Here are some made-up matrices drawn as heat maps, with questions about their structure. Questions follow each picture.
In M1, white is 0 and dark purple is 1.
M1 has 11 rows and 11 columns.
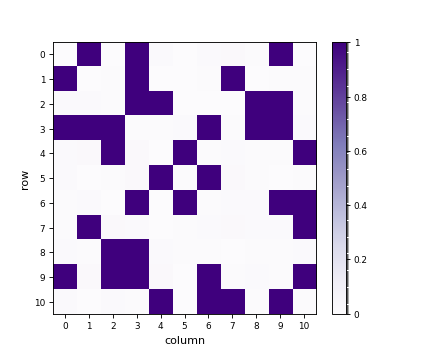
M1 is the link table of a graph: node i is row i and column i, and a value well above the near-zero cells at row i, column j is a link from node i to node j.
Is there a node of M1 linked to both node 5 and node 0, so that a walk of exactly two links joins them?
no
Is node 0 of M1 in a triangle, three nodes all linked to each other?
yes
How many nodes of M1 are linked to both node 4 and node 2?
0
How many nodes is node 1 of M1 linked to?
3
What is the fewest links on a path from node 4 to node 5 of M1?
1
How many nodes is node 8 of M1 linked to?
2
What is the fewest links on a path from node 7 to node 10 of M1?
1
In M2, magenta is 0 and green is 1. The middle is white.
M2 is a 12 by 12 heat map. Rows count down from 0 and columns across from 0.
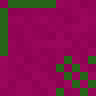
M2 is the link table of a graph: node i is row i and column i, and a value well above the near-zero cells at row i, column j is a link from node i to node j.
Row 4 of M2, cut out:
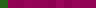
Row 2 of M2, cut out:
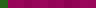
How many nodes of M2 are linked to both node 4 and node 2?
1
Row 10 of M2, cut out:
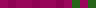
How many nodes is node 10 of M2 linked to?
2
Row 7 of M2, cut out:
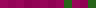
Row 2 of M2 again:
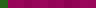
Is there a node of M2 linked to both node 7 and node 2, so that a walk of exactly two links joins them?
no
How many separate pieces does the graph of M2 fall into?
2
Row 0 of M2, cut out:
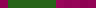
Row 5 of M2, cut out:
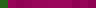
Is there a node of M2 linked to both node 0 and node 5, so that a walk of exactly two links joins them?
no
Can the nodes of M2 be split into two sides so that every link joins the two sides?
no
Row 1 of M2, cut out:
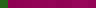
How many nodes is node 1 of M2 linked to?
1
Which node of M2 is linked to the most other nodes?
node 0
